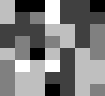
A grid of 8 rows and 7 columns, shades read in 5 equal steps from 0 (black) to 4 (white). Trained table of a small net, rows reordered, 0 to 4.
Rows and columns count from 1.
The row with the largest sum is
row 6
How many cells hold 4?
4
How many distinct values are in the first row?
4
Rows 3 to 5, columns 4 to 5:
3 3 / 2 3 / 3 1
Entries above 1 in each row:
2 3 3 4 5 6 5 5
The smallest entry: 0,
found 5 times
